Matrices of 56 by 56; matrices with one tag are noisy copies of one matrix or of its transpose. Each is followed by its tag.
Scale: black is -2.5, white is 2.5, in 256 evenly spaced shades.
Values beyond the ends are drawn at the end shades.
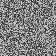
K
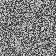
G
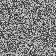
K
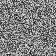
K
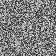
G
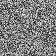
K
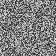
G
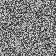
G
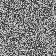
K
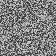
G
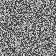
G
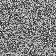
K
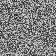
K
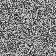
K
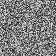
G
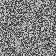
G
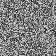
K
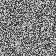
G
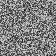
G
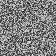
G
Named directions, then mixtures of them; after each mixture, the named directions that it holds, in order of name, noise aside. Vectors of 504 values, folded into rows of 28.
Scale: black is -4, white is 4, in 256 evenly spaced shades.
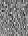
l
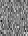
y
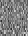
y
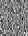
y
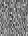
l, y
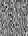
l, y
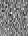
l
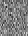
l, y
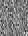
l, y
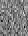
l, y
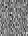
l, y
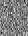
l, y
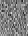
l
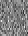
l, y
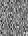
l, y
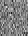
l, y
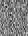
l, y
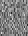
l, y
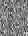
l, y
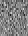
l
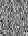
y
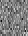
y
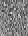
l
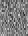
l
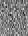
l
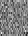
l, y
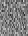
l
